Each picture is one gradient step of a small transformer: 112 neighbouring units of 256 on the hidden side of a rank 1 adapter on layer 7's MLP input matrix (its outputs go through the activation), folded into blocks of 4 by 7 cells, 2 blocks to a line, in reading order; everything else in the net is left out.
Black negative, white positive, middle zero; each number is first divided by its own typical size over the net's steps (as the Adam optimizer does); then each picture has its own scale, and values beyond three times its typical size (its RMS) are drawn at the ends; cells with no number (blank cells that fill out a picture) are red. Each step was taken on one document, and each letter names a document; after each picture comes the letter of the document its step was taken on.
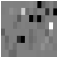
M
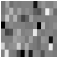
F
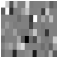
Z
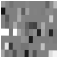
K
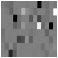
M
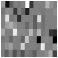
Z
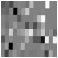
Z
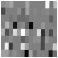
K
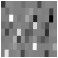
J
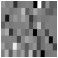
F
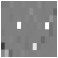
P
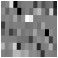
F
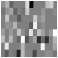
Z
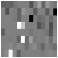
M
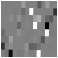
P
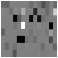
M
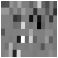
M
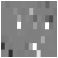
P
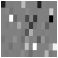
J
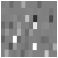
J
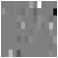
M
